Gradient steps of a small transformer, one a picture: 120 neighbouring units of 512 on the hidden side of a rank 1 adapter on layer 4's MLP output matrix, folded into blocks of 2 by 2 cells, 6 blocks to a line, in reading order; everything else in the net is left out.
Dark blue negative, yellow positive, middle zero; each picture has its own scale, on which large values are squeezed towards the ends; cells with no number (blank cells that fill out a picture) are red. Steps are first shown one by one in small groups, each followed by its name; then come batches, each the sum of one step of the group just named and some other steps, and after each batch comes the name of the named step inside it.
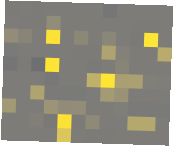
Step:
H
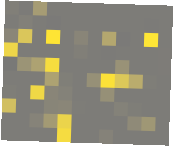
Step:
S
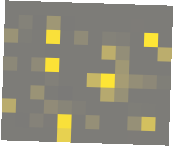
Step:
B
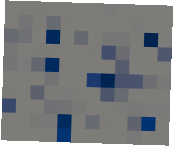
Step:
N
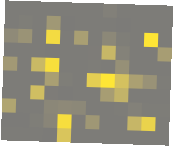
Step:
B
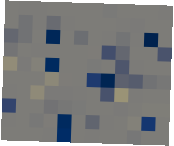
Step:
N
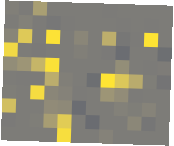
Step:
S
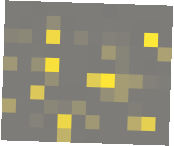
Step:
H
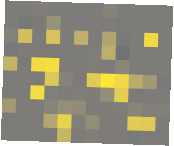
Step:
N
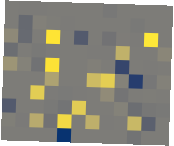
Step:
N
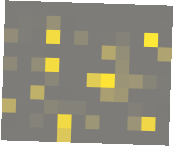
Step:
B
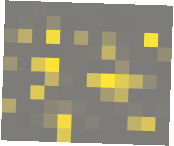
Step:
B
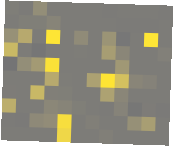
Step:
S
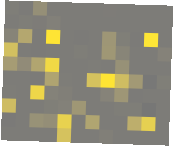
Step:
S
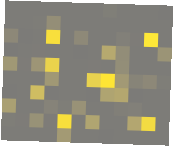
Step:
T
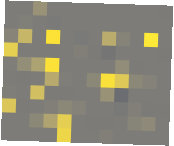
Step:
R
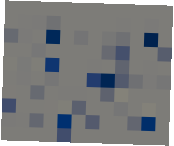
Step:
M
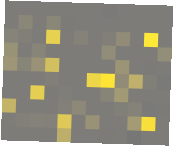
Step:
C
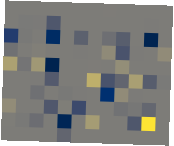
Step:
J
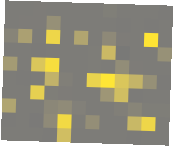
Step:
M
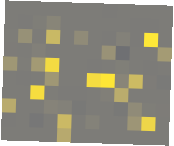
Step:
M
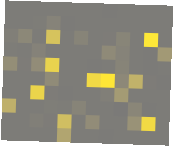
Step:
C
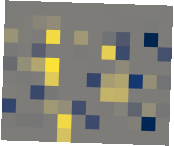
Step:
M
